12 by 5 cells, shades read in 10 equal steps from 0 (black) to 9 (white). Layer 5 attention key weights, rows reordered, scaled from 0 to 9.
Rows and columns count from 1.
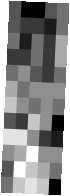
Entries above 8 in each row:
0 0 0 0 0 0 0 0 0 1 1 0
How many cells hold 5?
11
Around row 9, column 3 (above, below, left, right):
7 9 8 2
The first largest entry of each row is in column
5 5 5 5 2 1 1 3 1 3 2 3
